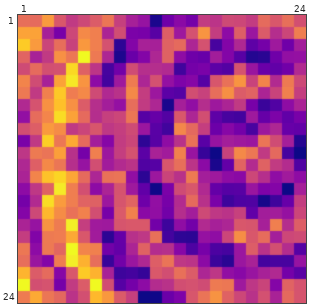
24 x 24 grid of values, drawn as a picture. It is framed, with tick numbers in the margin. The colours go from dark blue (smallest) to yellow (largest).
Rings spread out from the middle right. The values follow a bell shape. The ninth with the lowest average is the middle right. A vertical seam about 30% of the way across splits the table, and the left part is higher.
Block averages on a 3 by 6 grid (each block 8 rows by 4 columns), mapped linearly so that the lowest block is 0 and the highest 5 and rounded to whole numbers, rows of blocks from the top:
541122 / 531200 / 451122
